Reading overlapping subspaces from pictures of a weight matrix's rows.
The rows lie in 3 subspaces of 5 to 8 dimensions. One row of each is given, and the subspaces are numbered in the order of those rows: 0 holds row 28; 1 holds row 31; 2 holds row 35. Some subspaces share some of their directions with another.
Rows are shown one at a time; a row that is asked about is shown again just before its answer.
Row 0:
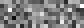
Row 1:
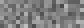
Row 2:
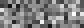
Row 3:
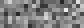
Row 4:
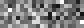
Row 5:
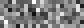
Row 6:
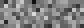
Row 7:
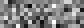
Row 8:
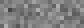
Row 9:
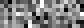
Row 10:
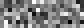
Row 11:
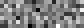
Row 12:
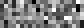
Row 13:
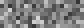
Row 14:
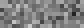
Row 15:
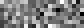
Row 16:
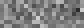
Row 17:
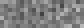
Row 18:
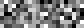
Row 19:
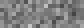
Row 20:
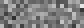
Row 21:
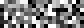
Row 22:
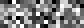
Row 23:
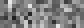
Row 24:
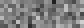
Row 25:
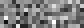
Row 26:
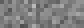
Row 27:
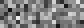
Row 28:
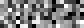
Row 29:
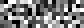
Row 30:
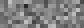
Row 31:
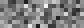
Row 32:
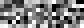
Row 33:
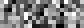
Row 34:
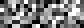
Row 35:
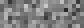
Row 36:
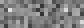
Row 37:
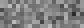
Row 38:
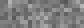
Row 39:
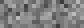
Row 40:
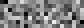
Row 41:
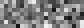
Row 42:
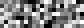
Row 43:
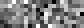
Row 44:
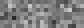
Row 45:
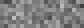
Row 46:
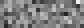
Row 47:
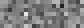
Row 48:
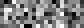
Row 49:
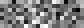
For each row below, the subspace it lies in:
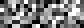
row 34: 1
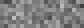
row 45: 0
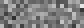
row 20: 2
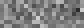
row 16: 0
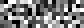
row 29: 2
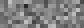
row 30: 1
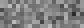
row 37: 1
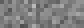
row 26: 1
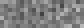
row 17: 0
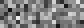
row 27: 2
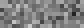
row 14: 1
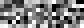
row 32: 0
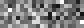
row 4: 0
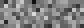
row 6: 0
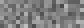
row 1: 2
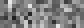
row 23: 2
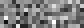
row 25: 2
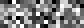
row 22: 0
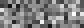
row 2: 1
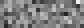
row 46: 0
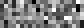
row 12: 0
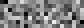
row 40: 2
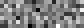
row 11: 0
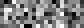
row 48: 2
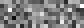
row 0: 2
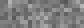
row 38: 2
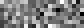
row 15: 1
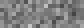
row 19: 1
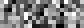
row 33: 2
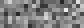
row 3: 2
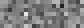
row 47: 2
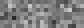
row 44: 2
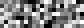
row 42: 0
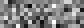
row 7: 2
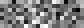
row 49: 0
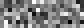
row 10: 0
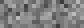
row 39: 2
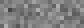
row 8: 0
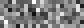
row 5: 0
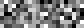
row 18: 0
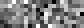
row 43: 1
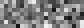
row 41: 0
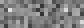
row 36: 0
